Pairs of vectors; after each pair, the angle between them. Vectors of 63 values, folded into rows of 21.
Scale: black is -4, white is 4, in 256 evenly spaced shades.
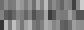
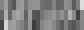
partly aligned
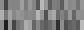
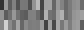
partly opposed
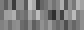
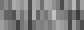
partly opposed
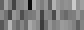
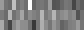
nearly opposite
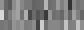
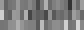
nearly parallel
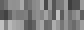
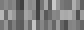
partly opposed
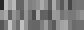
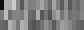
nearly parallel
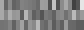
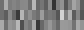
partly opposed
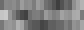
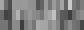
partly opposed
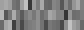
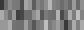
orthogonal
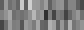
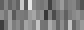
nearly parallel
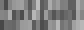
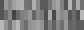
orthogonal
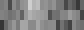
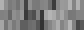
partly opposed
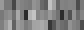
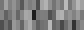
partly opposed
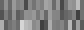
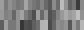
nearly opposite
